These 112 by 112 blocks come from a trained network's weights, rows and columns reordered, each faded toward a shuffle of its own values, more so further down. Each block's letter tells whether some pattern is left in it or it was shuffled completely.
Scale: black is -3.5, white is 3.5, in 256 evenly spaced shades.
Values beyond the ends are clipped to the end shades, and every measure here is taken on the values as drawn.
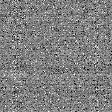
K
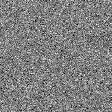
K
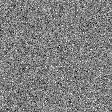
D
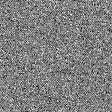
D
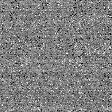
K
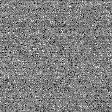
K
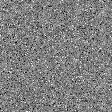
D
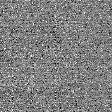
K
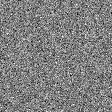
D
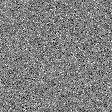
D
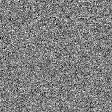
K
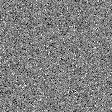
D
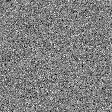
D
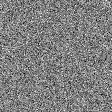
D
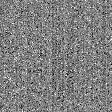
K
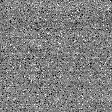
K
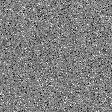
D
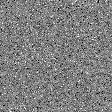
D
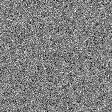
D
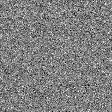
K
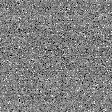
K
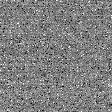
K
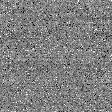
K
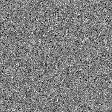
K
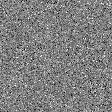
D
